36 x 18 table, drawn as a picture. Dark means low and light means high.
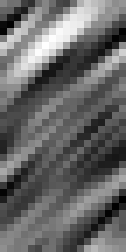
On average the colour sits 40% of the way up the scale. The bottom middle is the smoothest part. There are no lone odd cells. Streaks slant up to the right.
